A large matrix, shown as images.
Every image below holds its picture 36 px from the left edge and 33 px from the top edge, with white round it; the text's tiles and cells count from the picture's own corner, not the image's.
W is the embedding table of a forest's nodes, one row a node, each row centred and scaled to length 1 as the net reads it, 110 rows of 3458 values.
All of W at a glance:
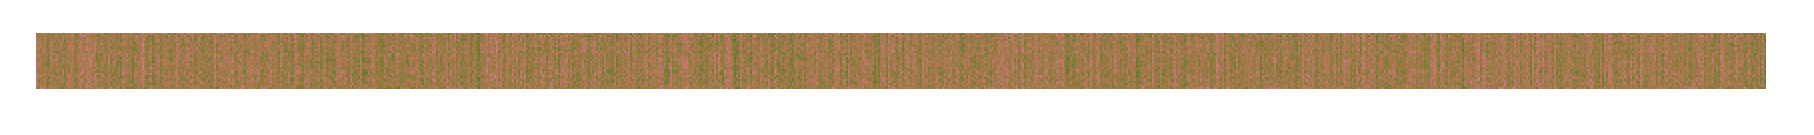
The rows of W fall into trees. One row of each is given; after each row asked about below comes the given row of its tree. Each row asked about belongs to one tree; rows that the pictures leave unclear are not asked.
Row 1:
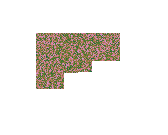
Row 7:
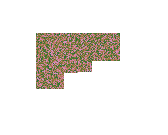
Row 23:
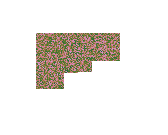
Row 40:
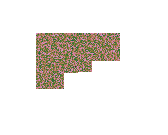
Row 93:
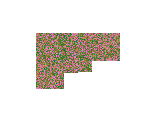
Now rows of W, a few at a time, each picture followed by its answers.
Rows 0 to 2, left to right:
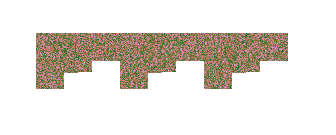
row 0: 93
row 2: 1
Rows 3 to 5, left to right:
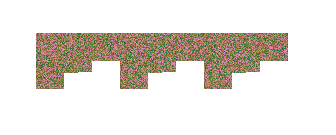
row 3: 40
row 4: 7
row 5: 7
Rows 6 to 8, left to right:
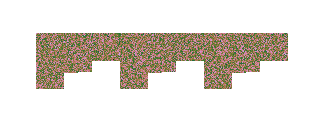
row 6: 7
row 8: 7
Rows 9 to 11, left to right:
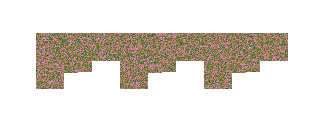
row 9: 23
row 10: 93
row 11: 40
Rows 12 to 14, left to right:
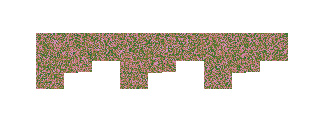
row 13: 23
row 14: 7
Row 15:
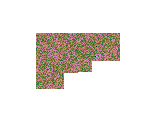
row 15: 40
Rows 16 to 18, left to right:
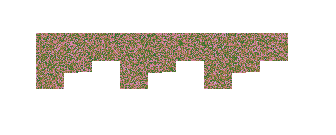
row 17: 93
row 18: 1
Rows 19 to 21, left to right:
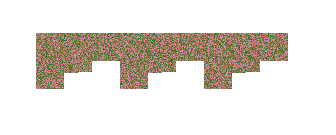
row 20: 93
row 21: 93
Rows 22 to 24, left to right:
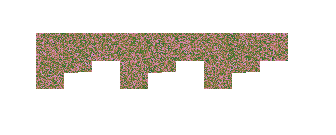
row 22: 40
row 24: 93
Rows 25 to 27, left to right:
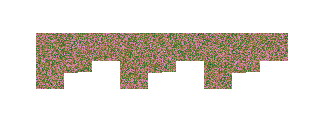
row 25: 93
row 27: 40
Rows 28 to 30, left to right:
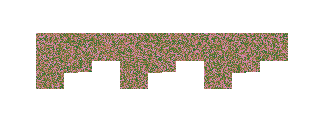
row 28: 1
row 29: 40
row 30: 7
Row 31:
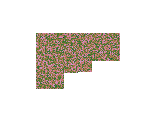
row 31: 23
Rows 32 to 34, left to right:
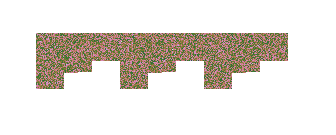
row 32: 1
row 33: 23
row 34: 40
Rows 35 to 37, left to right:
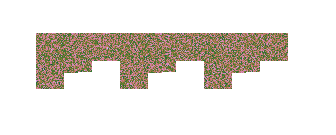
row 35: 93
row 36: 93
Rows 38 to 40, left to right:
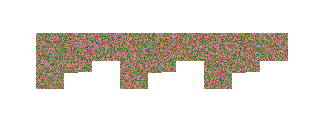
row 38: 93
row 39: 93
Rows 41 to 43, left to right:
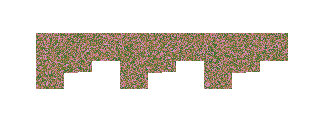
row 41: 1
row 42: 7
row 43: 7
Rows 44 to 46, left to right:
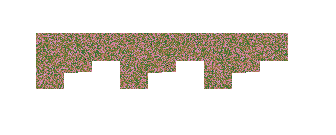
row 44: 7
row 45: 40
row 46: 23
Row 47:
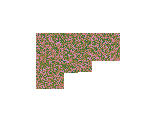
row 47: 40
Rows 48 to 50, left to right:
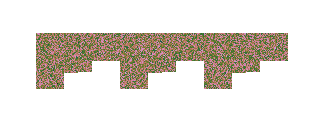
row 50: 93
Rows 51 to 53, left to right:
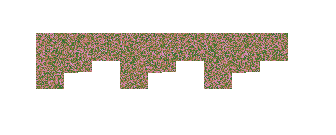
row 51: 23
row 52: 7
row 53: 7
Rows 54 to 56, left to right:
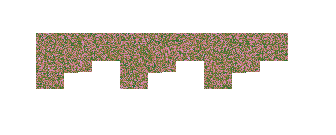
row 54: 23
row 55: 1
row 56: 23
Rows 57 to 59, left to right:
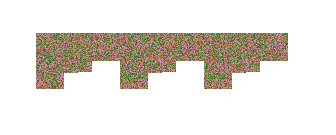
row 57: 7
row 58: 7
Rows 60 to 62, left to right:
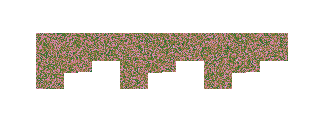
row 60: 7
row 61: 40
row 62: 1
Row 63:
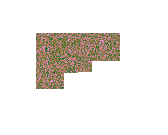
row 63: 23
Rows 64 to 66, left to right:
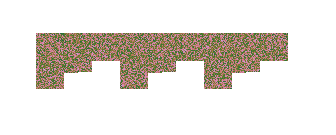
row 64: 40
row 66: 7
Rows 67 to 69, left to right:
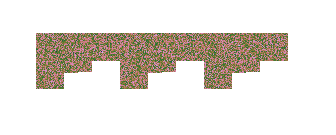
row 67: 23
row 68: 23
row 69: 7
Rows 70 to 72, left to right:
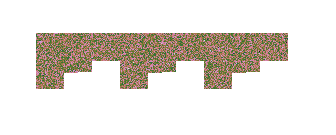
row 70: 1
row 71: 93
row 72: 40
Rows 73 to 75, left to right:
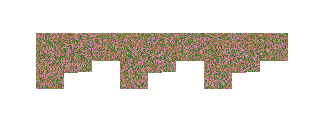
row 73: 93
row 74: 7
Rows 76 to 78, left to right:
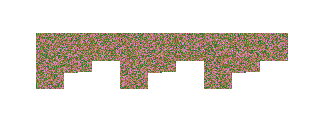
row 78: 7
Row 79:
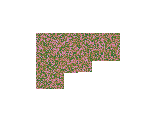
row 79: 7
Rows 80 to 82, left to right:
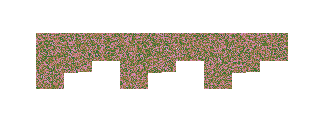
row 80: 7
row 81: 93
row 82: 93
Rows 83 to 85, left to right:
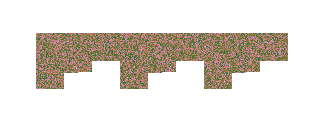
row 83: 7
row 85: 23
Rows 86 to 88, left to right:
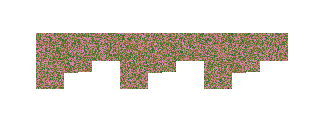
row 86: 23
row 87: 7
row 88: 40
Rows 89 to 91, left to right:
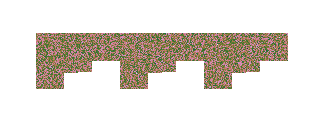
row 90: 40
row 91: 23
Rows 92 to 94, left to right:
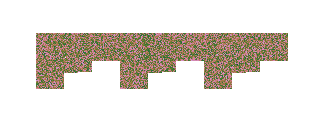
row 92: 93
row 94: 7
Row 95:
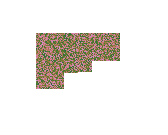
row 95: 93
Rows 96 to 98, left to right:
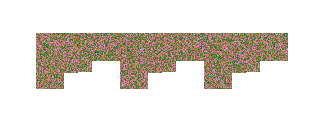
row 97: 7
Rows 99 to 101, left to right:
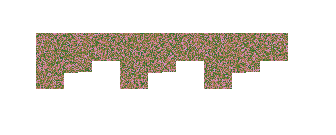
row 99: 93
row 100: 7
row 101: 7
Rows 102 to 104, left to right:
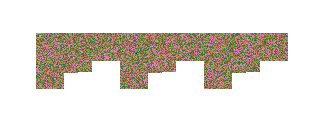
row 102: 40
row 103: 23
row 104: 93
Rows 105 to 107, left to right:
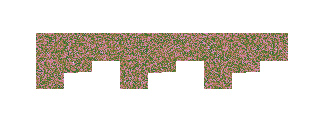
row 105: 23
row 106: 1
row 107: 7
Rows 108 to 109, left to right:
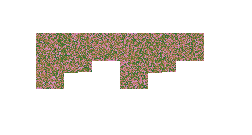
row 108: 93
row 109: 23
